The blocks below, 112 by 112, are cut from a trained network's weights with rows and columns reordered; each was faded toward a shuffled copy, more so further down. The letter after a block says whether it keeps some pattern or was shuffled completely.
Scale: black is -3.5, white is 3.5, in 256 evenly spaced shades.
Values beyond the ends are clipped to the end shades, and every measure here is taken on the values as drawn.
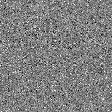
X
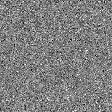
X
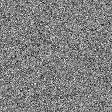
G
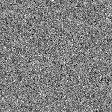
X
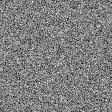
G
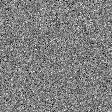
G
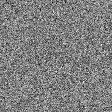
X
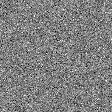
X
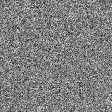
X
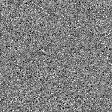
X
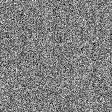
X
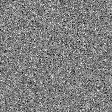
G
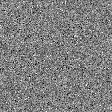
X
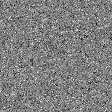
G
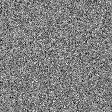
G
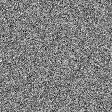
X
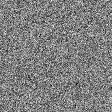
G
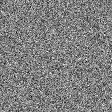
G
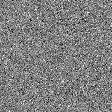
X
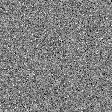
X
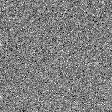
X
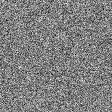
G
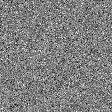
G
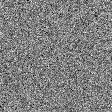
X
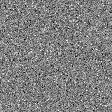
X
